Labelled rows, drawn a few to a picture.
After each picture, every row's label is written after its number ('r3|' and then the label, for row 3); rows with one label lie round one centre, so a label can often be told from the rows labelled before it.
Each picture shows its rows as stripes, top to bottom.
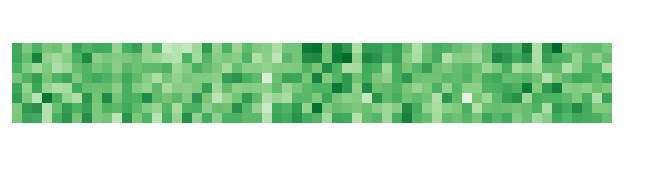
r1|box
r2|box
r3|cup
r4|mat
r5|box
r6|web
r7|mat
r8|mat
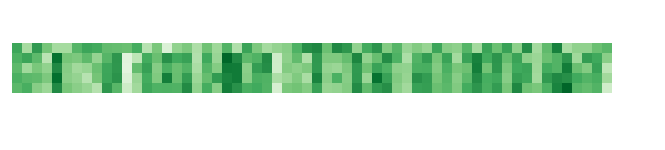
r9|box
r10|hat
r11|hat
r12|hat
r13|hat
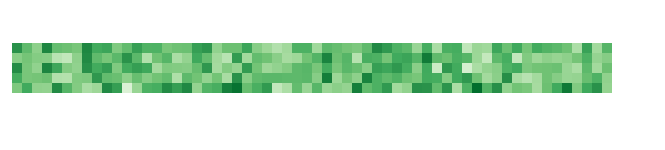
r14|web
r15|cup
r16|web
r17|cup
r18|hat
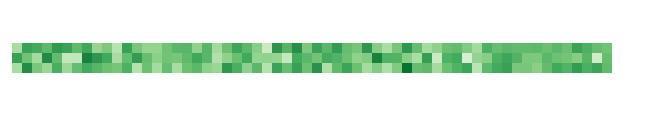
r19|mat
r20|web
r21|mat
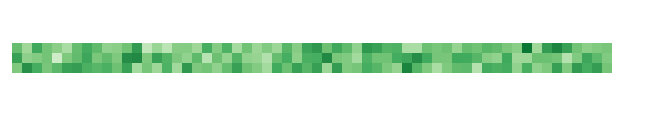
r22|box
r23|cup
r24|mat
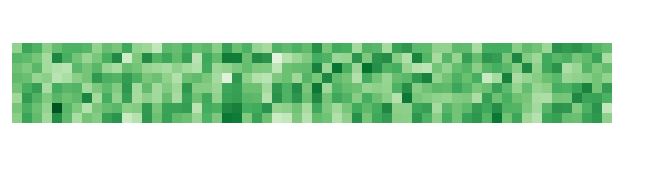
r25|mat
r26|hat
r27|box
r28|cup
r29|mat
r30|mat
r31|hat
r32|hat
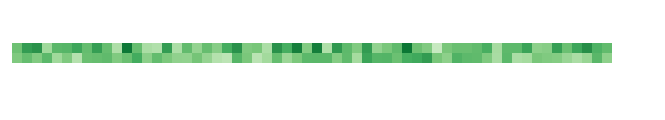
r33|mat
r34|cup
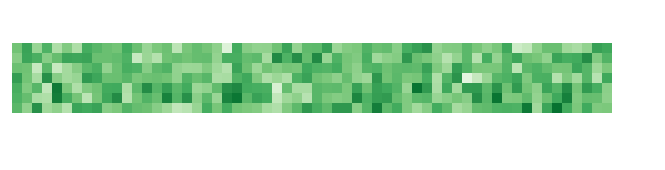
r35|cup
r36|mat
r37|cup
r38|web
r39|hat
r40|hat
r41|box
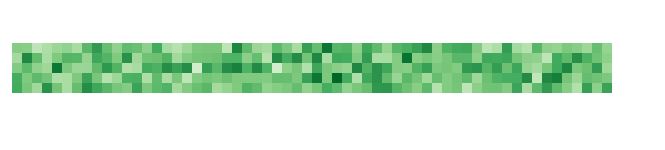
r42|cup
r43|mat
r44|hat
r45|box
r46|web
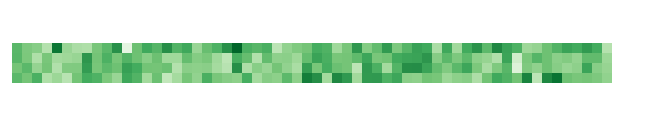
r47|hat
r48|cup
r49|cup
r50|box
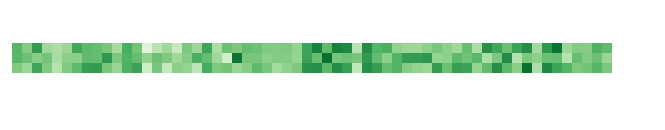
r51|box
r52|cup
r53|box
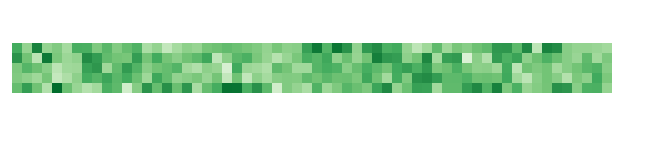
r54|box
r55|web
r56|cup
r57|cup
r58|hat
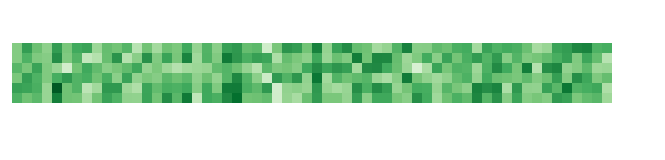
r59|mat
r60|hat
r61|box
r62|mat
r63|hat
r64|hat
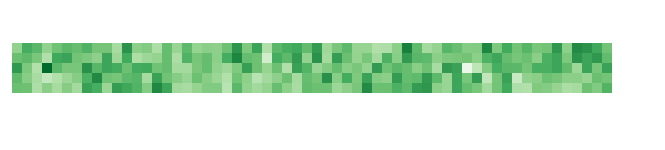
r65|mat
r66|mat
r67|web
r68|cup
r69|cup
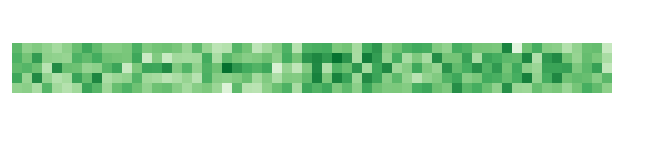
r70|cup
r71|box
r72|hat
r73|box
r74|cup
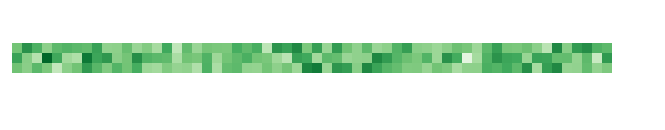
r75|mat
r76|web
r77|box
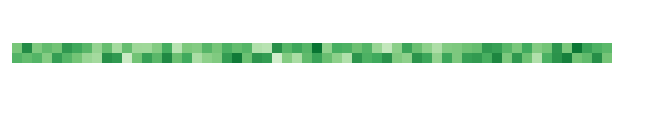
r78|mat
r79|hat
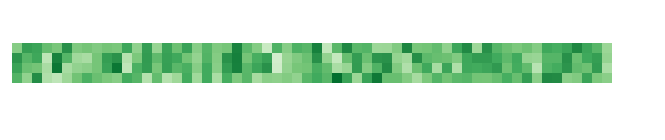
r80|mat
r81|hat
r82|hat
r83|box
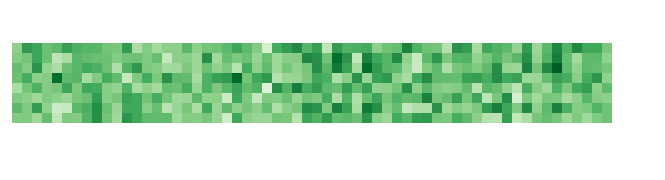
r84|mat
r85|box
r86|box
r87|hat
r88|mat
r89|cup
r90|box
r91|cup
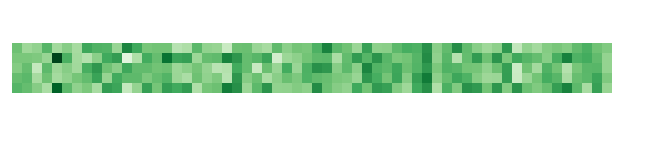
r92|cup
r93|hat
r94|cup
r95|cup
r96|hat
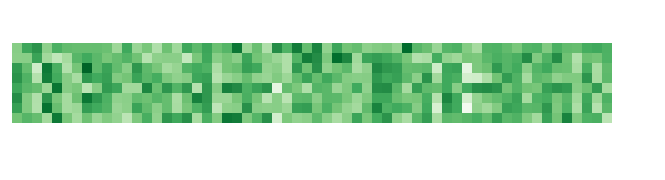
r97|mat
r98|box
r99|web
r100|web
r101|hat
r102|web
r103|web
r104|hat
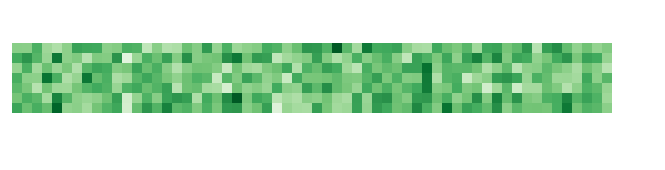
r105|box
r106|hat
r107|cup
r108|web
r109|cup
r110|hat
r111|hat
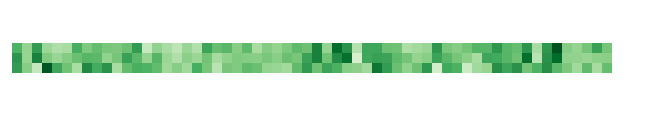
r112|box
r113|box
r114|web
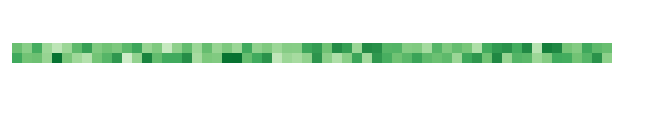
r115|box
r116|hat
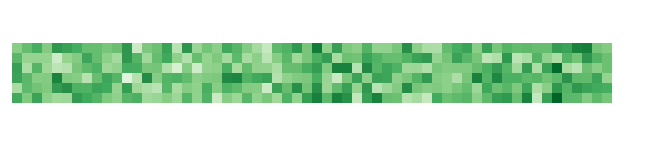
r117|mat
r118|cup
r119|box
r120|hat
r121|mat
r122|box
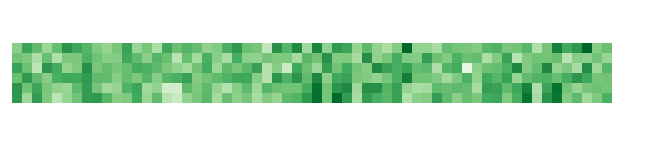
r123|mat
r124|cup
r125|web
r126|mat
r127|box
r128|box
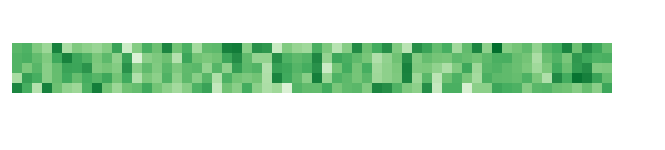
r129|hat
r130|mat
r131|mat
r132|mat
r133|web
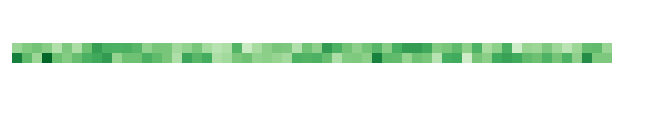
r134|cup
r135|web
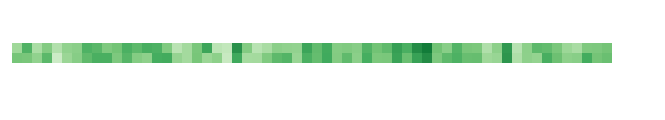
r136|cup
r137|cup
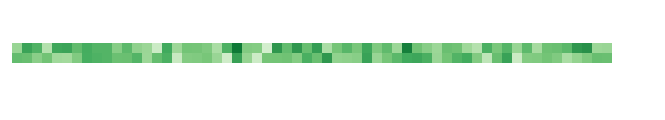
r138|mat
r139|cup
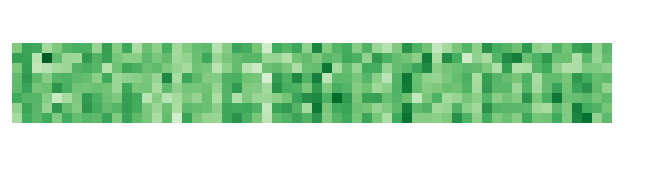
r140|mat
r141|web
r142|cup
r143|mat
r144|mat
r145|box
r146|mat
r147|mat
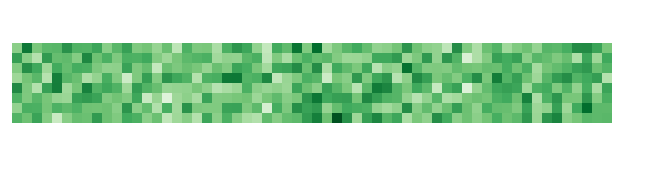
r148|mat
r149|web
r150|mat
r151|hat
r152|web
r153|box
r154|mat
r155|box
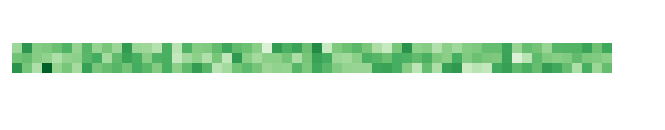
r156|mat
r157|cup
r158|web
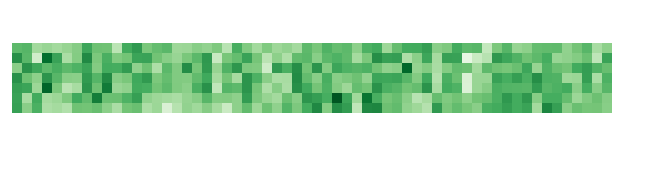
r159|cup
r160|web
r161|mat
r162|web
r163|web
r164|box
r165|box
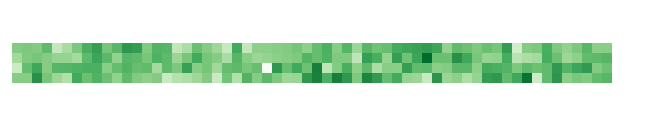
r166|cup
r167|cup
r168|mat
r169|box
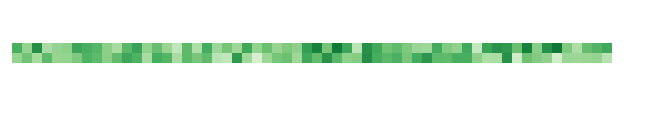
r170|box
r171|cup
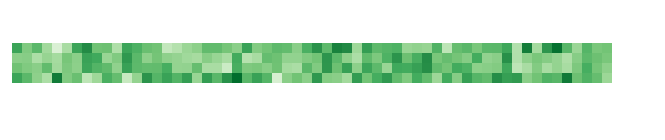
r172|box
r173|cup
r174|cup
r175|hat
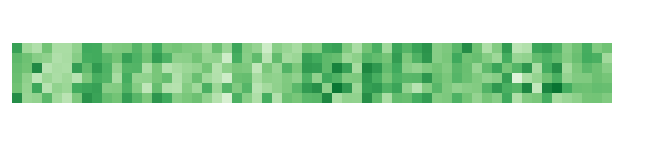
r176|cup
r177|cup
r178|box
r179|cup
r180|box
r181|cup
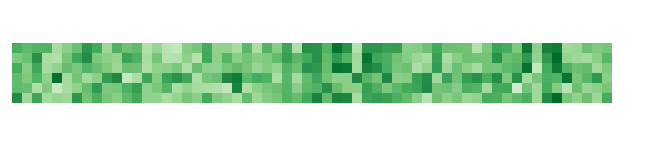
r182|box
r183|box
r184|box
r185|hat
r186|cup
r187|box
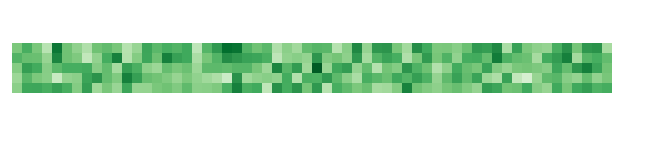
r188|hat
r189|hat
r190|mat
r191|cup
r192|mat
